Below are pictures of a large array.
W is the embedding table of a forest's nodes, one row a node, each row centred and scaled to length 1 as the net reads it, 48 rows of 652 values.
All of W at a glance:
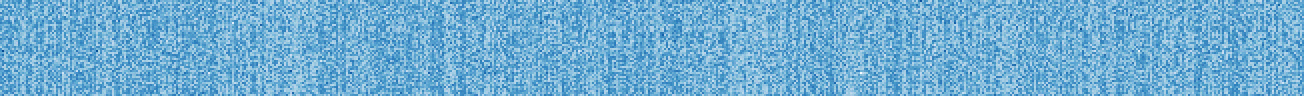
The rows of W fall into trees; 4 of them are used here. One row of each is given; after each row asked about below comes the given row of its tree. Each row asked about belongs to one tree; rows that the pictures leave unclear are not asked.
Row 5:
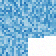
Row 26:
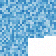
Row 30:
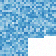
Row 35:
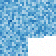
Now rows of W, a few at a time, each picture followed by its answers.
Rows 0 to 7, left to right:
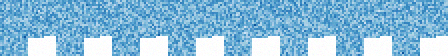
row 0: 5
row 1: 5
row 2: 30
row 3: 35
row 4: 26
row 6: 35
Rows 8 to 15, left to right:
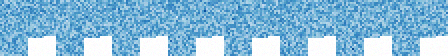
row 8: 30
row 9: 30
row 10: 35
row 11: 35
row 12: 5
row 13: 35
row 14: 35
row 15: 35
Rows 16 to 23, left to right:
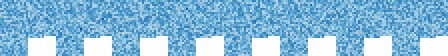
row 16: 5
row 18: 5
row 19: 35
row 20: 5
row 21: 5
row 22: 26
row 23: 5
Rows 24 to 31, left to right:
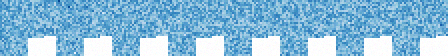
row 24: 35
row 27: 30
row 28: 5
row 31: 5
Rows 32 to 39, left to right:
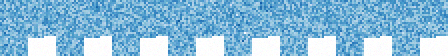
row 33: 26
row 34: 30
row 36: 26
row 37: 5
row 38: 35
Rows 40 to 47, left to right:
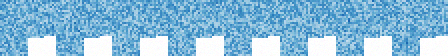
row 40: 35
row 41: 30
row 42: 5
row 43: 35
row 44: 5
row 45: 5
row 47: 30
